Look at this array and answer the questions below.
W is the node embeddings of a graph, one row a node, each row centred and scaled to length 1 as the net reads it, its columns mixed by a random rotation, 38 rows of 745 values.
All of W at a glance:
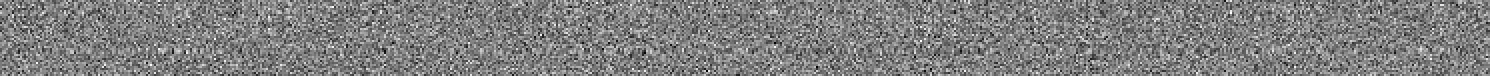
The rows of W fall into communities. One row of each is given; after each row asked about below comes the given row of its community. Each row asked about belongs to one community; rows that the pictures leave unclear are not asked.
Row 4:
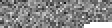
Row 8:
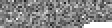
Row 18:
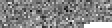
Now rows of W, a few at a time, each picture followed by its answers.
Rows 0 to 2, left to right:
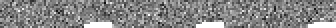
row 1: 8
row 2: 4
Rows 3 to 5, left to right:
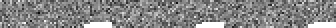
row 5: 8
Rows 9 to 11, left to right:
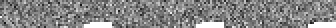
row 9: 4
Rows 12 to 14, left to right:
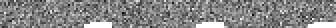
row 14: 4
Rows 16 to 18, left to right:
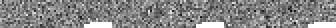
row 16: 4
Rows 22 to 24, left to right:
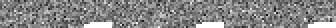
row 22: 8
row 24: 4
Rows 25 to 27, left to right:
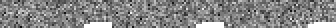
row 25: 4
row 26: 4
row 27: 18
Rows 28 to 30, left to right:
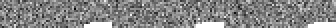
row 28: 8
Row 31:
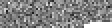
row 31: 18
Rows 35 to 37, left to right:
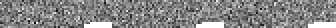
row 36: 8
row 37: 18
